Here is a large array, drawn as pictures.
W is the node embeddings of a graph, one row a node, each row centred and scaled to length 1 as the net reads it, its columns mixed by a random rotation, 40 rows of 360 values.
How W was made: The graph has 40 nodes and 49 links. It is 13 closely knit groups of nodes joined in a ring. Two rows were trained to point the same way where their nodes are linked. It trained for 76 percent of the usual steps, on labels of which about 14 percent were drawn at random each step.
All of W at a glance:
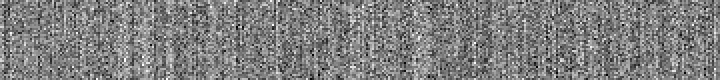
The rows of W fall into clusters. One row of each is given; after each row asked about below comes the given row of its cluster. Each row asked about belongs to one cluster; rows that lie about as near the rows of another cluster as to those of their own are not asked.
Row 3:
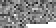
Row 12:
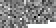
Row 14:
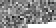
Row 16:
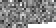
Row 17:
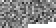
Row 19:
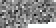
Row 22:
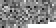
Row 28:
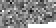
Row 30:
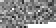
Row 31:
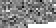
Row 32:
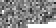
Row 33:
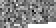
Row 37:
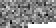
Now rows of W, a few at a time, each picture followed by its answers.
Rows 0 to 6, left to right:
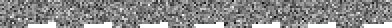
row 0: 17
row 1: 28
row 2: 12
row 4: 37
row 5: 22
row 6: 3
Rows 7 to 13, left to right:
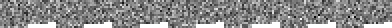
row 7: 32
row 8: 30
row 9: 16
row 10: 19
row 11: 32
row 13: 30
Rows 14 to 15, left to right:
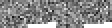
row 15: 12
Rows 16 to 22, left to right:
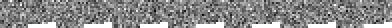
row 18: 33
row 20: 14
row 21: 31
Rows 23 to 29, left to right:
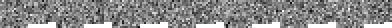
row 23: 28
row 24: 33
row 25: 37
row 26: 12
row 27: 17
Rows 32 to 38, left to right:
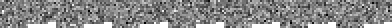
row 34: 14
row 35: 16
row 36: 22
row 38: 3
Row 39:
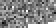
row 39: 31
